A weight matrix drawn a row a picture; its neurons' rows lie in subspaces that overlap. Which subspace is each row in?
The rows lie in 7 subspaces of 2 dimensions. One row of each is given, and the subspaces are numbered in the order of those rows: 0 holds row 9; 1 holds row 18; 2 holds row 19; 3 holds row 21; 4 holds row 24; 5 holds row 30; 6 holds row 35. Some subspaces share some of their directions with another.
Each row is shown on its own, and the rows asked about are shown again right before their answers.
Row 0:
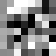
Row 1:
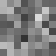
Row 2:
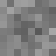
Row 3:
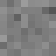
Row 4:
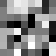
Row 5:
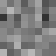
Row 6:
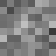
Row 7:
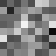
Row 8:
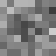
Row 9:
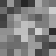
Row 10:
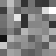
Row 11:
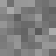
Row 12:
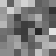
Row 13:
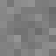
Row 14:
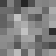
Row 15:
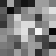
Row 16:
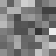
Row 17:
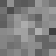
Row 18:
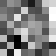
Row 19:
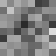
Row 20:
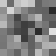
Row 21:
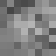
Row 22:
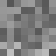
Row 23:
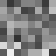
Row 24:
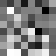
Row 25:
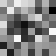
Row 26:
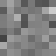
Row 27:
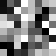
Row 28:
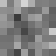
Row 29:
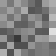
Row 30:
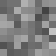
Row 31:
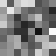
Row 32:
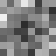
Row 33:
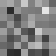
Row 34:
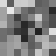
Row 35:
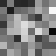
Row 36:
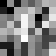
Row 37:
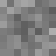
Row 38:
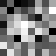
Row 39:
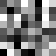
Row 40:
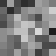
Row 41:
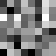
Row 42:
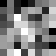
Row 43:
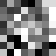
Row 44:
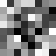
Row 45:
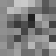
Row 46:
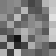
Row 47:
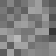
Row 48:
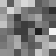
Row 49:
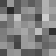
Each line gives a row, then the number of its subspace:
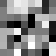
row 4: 3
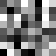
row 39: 0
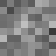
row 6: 2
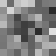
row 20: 6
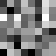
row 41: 0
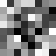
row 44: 3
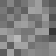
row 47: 1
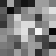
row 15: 3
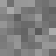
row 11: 0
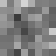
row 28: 4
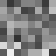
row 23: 6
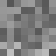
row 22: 6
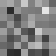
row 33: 4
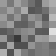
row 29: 1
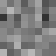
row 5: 0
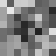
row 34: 5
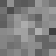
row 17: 1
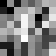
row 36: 5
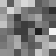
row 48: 5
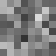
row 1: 5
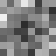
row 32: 0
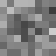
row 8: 6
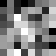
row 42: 4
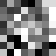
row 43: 1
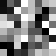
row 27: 5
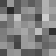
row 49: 0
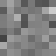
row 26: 2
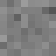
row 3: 2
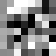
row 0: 3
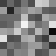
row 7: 2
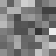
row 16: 5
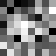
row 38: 6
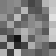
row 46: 1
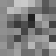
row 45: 3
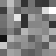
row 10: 2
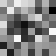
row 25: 6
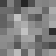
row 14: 4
